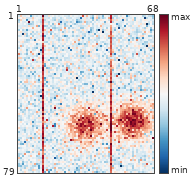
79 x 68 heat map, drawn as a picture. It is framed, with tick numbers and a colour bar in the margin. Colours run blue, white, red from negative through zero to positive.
Overall the values sit about 50% of the way up the scale. Neither half mirrors the other. There are two bumps. Columns 13 and 47 stand out from the rest.
